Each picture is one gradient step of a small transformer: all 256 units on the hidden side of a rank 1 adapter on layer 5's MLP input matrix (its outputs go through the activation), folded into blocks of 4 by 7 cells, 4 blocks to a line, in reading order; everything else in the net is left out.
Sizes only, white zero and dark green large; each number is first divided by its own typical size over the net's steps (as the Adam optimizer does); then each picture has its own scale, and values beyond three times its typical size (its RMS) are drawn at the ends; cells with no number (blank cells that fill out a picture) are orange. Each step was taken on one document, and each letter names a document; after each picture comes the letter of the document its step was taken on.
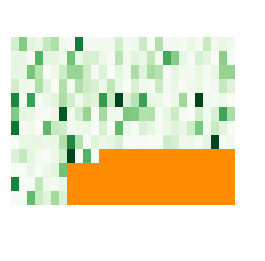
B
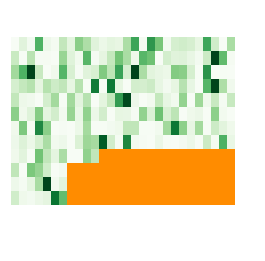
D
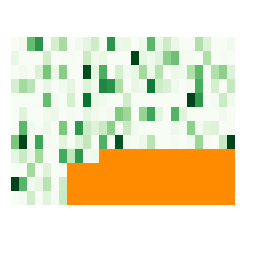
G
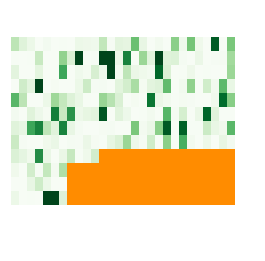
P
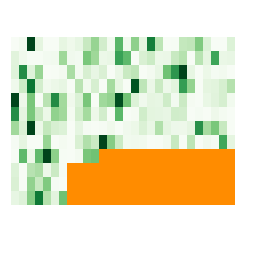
D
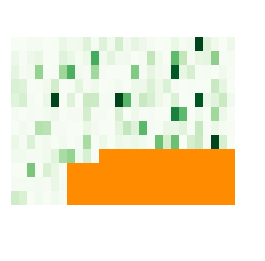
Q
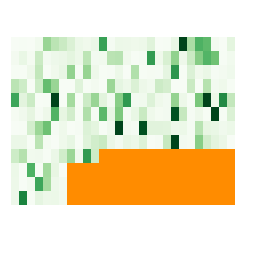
Q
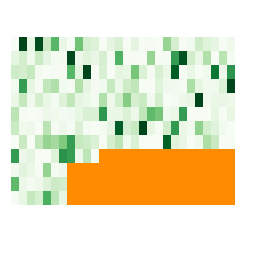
B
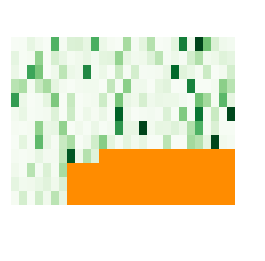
Q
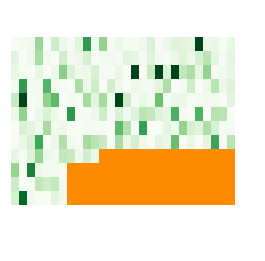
Q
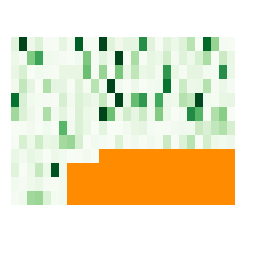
B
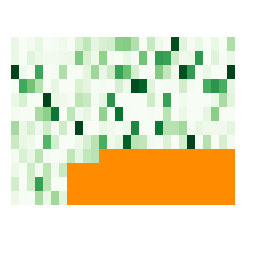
P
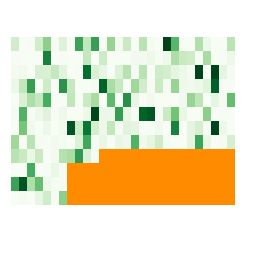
G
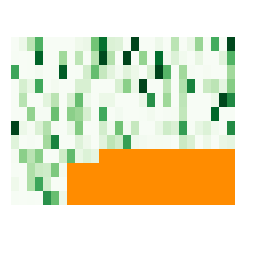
P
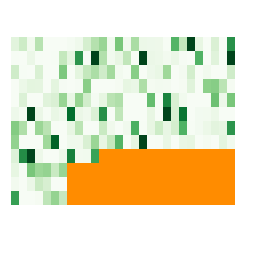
P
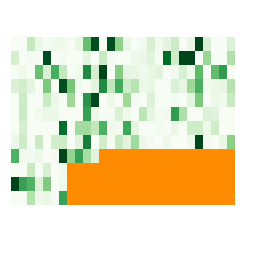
G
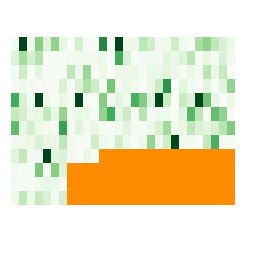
B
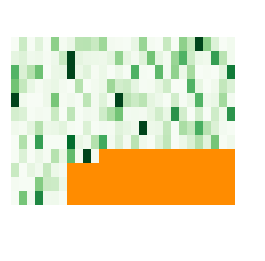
Q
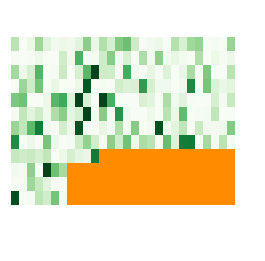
P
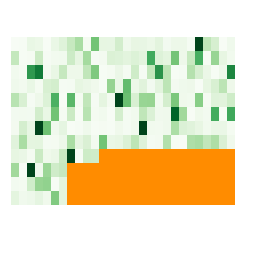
Q
